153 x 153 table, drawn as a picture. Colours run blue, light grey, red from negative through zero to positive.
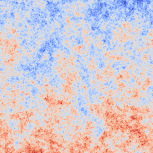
Odd rows or columns: none. Average level on the scale: 50%. Histogram: bell-shaped. Slope: up to the bottom.
